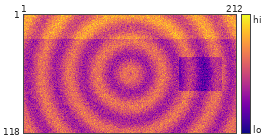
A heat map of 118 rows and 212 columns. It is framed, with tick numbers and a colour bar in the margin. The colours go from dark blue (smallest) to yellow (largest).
Odd patch: lower, in the middle right. Seam: horizontal, 20% of the way down, the top part higher. Ninth with the lowest average: middle right. Rings: centred on the centre.
